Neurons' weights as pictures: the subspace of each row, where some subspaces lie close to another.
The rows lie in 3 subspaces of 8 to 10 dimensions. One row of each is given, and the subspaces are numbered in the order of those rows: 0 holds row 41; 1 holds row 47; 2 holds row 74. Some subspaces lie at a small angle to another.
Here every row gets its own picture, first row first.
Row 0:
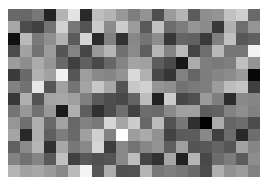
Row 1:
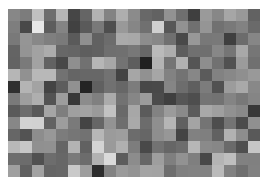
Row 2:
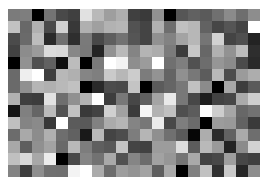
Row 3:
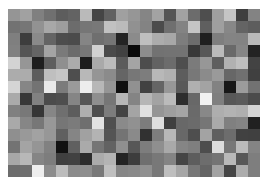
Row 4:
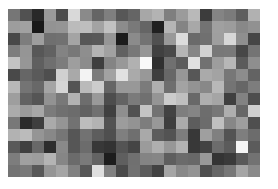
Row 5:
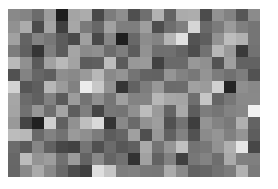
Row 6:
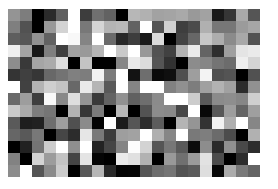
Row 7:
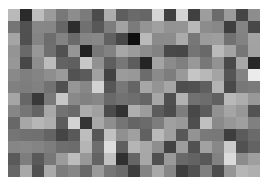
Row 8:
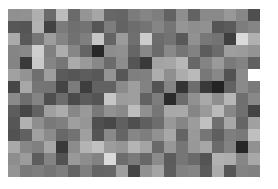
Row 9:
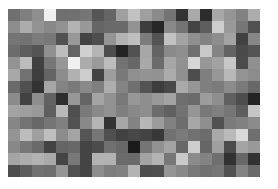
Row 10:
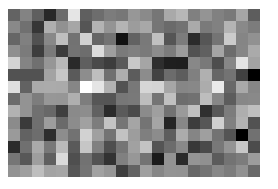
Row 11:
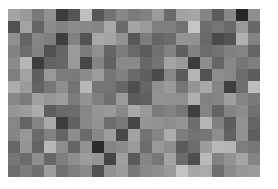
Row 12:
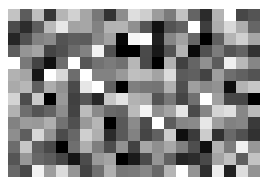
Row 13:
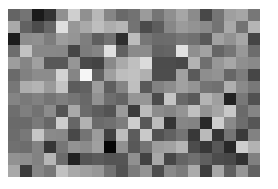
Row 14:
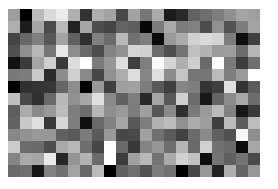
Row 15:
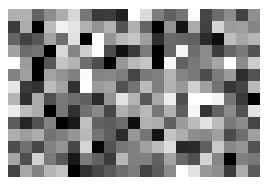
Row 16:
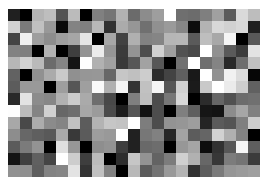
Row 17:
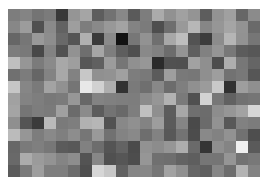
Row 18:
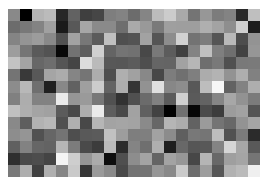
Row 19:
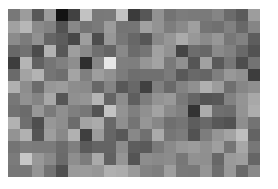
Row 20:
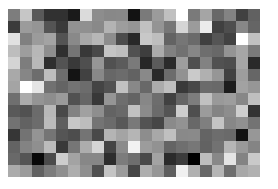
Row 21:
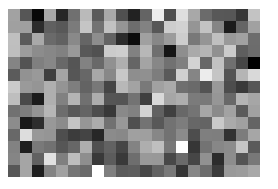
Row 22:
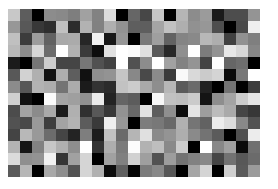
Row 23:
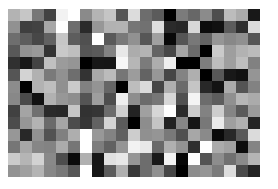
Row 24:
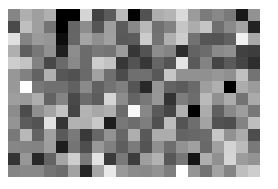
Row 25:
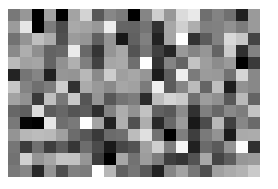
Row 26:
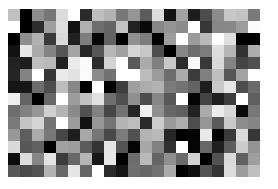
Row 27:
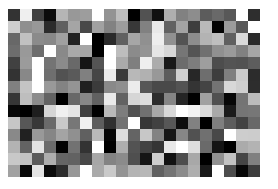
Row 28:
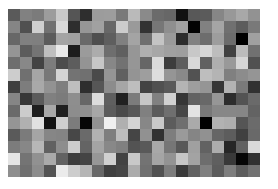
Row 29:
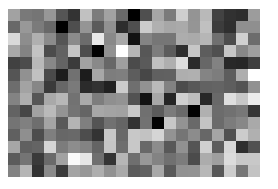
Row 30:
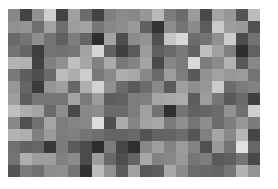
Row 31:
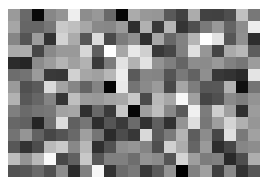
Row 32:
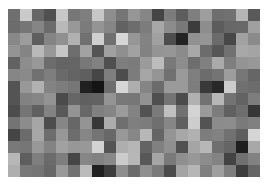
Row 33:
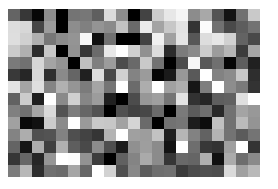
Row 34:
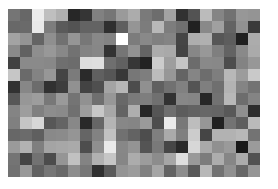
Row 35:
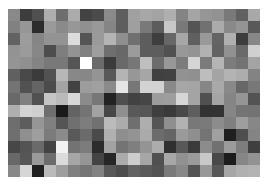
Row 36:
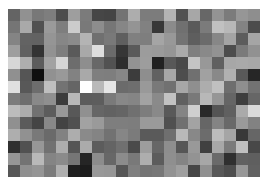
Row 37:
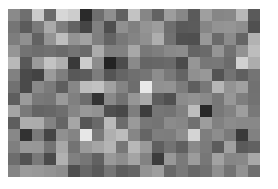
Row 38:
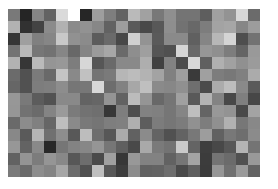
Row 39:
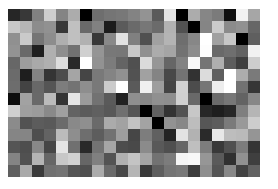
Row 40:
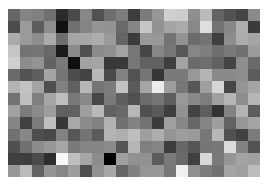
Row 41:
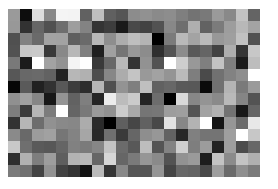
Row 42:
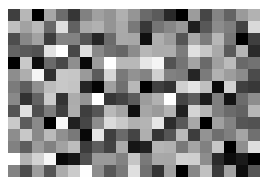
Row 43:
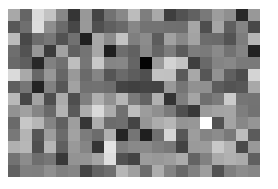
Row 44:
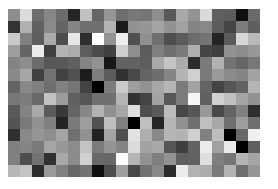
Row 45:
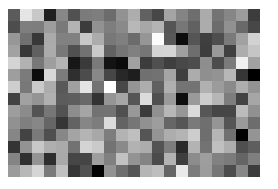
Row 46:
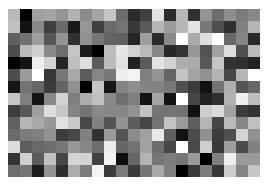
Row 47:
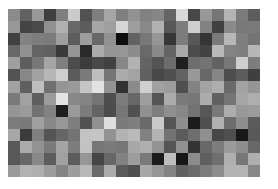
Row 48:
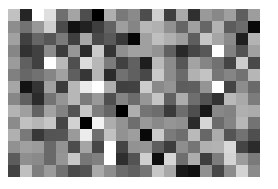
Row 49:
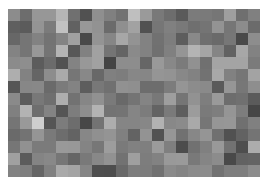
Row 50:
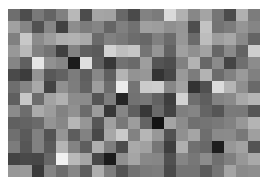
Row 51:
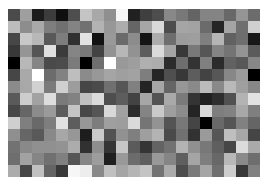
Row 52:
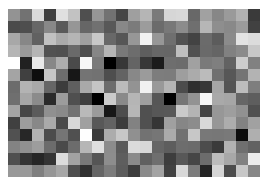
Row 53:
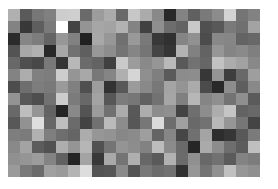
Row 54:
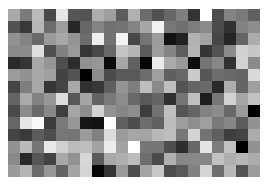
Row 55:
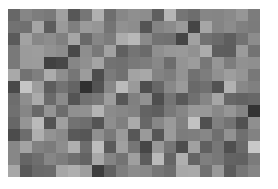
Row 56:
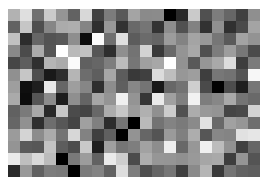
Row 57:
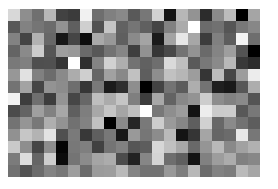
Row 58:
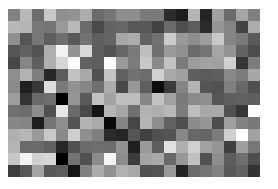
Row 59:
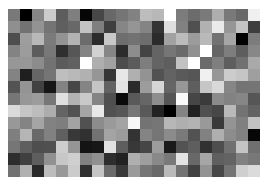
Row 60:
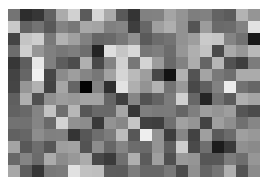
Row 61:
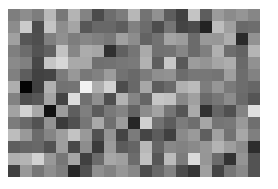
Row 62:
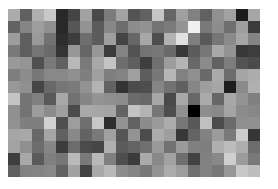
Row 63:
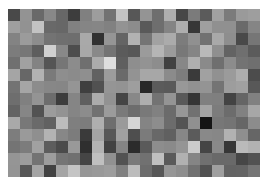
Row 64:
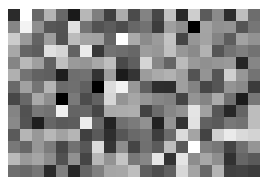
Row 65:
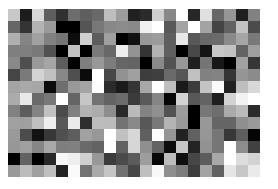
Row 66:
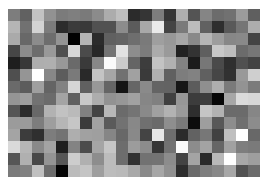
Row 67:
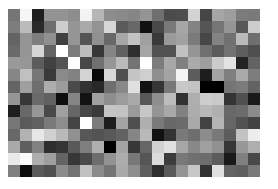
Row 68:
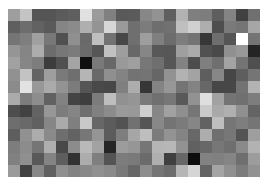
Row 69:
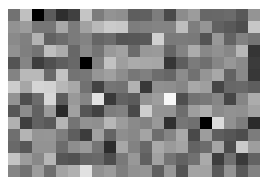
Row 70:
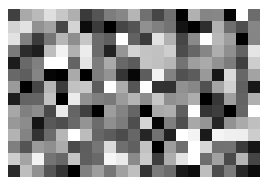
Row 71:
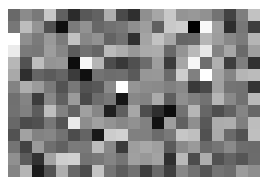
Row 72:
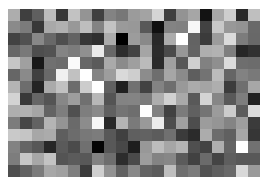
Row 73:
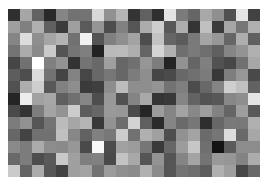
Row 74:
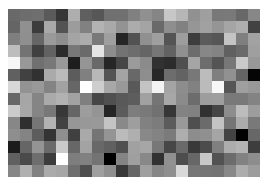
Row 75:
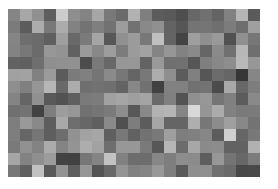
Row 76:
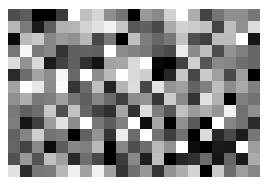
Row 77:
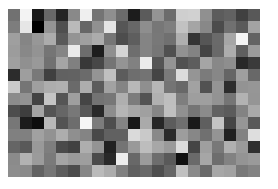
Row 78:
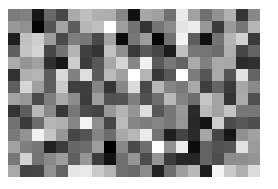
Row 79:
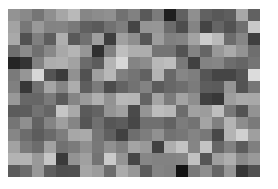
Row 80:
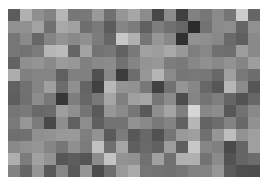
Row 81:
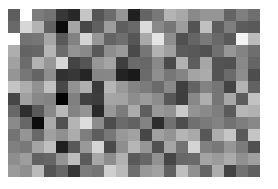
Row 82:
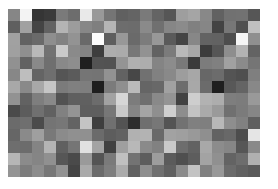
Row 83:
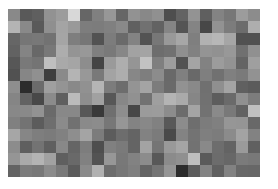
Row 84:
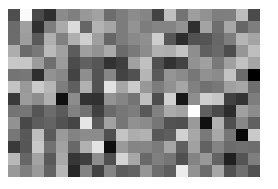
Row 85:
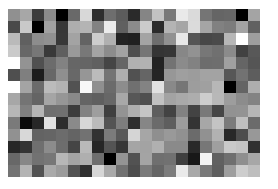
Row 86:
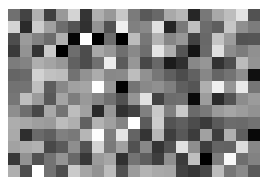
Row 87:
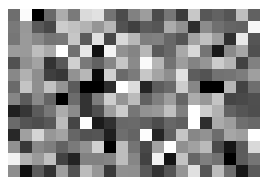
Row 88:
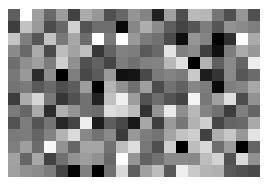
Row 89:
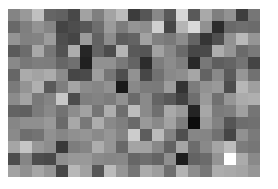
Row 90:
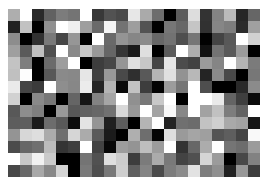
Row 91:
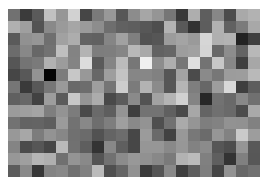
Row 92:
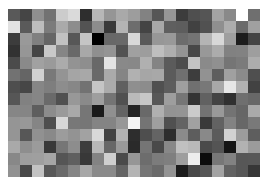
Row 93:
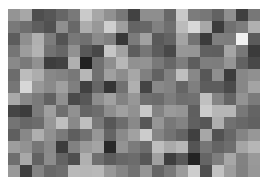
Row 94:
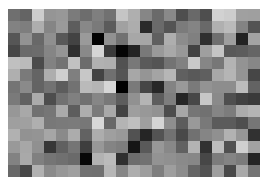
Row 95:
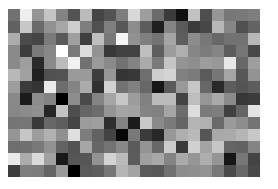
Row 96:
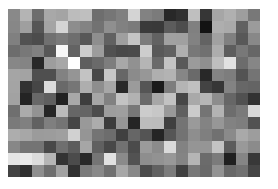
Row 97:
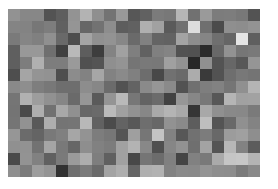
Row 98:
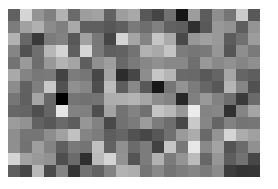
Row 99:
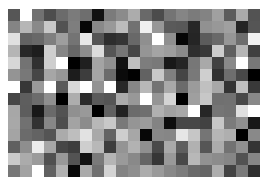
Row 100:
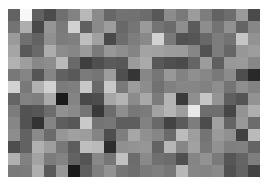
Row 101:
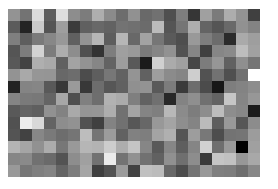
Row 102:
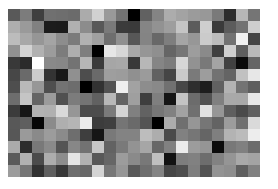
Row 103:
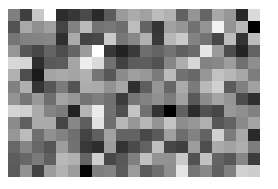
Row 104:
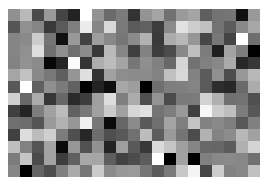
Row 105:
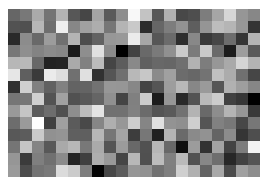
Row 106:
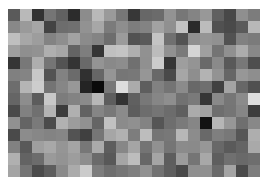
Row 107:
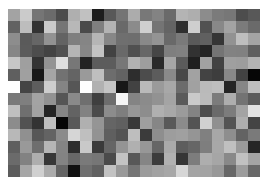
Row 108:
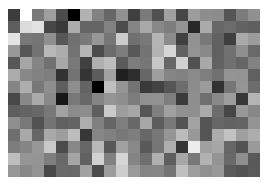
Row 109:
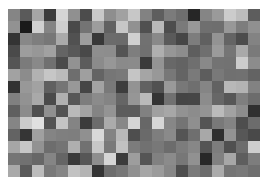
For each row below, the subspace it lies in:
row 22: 0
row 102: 0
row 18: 2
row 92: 2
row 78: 1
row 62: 2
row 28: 0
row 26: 0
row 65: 2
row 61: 1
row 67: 1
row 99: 0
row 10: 2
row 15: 0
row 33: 0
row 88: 0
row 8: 0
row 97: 0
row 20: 0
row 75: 1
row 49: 0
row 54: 2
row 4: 2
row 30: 2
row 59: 1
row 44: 1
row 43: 1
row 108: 0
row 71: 0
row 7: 0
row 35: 1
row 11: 0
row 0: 1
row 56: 2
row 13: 2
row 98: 1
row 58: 2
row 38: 0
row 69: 0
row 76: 2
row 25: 1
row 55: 2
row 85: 2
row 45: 1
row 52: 0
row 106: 0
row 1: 2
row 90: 2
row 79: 1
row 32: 1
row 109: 2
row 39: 2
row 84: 1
